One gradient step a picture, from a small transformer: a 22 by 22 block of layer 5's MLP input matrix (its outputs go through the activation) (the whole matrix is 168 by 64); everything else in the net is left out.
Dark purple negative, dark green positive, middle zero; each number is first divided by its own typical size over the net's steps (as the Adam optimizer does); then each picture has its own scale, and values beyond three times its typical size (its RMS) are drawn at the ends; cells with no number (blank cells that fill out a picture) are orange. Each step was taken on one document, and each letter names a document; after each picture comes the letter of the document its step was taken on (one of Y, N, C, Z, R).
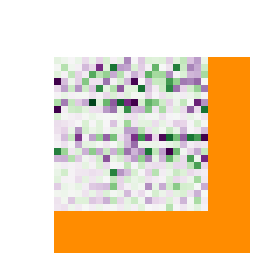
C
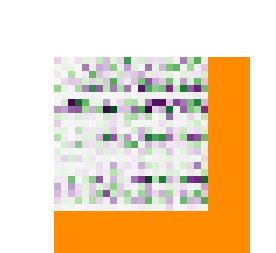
C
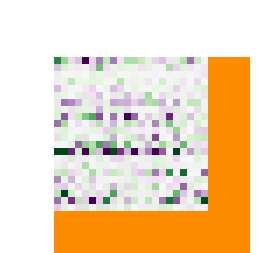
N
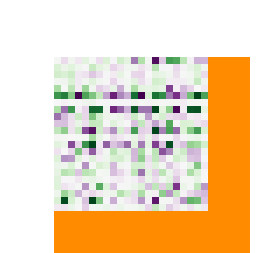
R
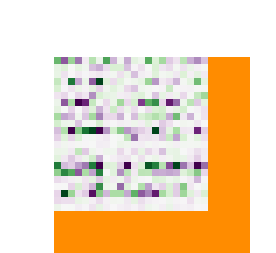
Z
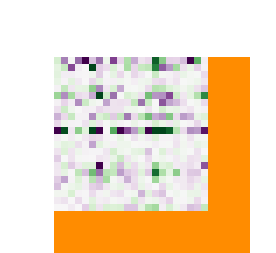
Z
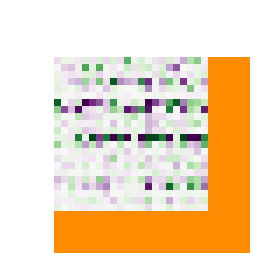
C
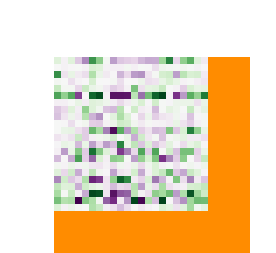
R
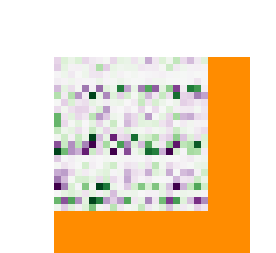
N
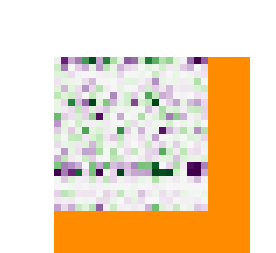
Z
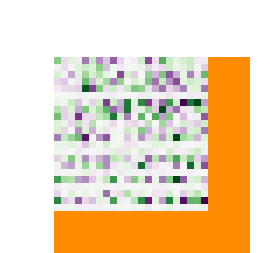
C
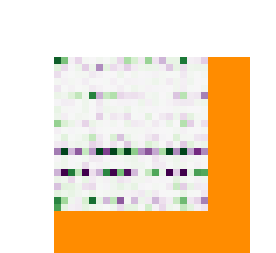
N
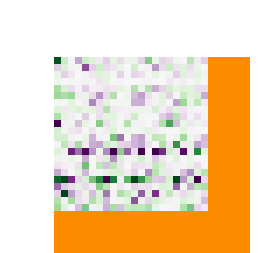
N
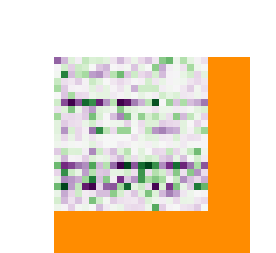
Z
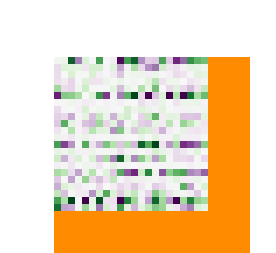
R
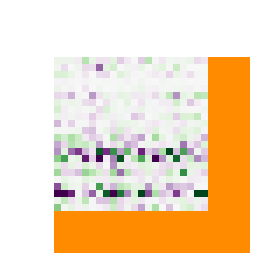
N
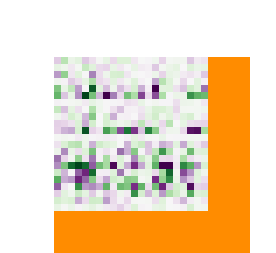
R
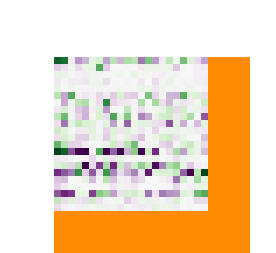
N
